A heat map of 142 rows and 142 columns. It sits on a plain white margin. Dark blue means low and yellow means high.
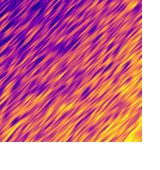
Values rise toward the bottom right. On average the colour sits 50% of the way up the scale. The top left is the ninth with the lowest average. The grain runs diagonally up to the right. No single row or column stands out from its neighbours. The values follow a bell shape.
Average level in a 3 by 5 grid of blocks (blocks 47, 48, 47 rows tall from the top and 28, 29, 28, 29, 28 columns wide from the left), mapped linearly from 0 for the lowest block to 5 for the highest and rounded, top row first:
00123 / 12234 / 33445
